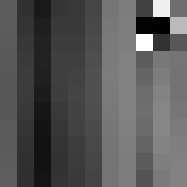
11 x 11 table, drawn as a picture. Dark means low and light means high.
The grain runs up and down. An odd patch, rougher than its surroundings, sits in the top right. Values change most from cell to cell in the top right.
